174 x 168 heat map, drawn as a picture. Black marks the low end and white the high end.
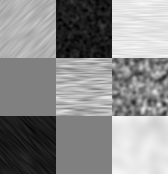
It is made of 3 by 3 panels. Panel 1,1: high, slanting up to the right, faint in contrast. Panel 1,2: very low, blotchy, faint in contrast. Panel 1,3: very high, streaked across, faint in contrast. Panel 2,1: middling, flat. Panel 2,2: high, streaked across. Panel 2,3: middling, blotchy, strong in contrast. Panel 3,1: very low, slanting down to the right, faint in contrast. Panel 3,2: middling, flat. Panel 3,3: very high, smooth, faint in contrast.
